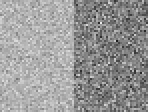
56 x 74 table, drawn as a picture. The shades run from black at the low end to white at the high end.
It is made of 1 by 2 panels. Panel 1,1: high, fine-grained. Panel 1,2: middling, fine-grained, strong in contrast.
